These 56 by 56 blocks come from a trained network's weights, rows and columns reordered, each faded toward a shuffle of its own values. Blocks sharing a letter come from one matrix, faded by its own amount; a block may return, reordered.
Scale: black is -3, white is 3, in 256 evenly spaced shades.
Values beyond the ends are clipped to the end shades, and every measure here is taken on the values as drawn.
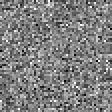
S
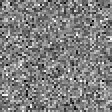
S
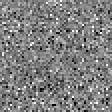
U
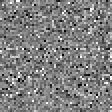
U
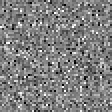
U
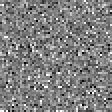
U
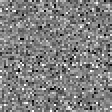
U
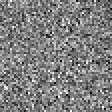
S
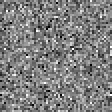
S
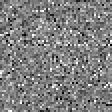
U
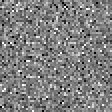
U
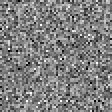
S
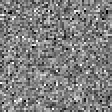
S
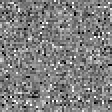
U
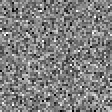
S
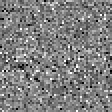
U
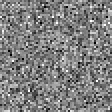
S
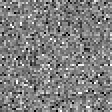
U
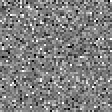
U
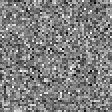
S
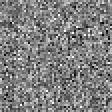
S
